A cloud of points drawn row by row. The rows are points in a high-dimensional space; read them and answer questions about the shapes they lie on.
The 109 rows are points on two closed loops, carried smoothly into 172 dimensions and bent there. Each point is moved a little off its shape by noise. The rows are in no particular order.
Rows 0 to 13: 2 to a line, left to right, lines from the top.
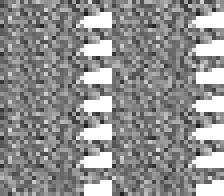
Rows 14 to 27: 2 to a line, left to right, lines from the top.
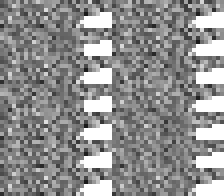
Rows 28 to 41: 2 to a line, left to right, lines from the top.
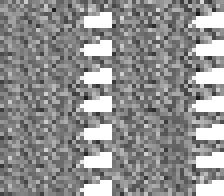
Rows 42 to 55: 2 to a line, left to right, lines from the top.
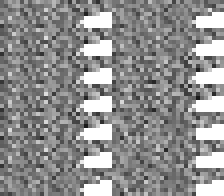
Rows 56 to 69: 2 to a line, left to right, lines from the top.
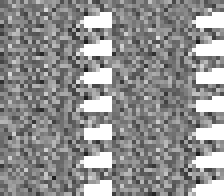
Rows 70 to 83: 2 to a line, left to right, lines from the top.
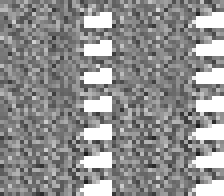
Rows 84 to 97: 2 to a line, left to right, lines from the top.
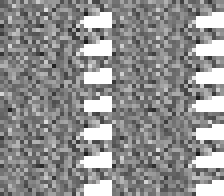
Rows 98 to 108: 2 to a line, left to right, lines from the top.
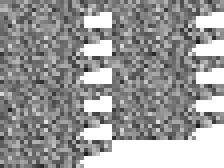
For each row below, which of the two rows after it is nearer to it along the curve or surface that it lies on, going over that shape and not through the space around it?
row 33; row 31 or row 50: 31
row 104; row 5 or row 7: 7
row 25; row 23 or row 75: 75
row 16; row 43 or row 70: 70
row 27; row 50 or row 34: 34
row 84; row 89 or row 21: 89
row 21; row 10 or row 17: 10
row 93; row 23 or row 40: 40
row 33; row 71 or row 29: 71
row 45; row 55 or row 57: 57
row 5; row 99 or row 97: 97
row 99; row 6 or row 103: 6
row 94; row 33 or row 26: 33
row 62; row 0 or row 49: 49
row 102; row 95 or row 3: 3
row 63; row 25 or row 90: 90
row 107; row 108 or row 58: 58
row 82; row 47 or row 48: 47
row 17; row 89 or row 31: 31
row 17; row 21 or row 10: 10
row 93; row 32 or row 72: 32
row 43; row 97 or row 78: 78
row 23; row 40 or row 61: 61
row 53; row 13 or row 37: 37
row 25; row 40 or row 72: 40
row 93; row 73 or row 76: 73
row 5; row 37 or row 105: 37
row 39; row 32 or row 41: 41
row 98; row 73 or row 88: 88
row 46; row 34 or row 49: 34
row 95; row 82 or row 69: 69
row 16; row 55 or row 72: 55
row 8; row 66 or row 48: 48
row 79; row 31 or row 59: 59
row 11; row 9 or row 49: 49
